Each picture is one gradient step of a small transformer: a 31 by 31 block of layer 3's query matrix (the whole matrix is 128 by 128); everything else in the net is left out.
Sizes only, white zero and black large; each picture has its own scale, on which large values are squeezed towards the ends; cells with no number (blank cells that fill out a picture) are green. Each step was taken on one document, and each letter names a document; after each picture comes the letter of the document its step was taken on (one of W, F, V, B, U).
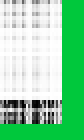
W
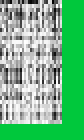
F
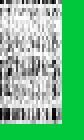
F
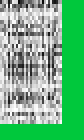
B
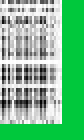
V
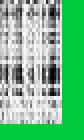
F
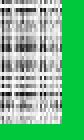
V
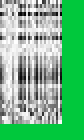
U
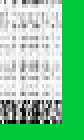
W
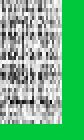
B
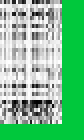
W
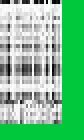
F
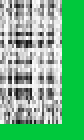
B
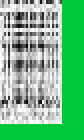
B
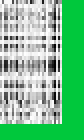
F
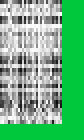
U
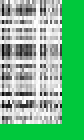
V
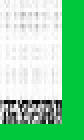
W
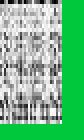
F
